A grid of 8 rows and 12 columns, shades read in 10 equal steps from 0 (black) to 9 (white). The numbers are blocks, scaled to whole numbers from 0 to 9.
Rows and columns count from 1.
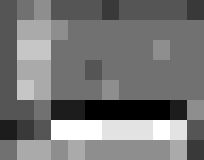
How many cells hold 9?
4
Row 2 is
3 6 6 5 4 4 4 4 4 4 4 4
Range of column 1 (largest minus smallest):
3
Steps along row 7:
up up up same same down same same up down down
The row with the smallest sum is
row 6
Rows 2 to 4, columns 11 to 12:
4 4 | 4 4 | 4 4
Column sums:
23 41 43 35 35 32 32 32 32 34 34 28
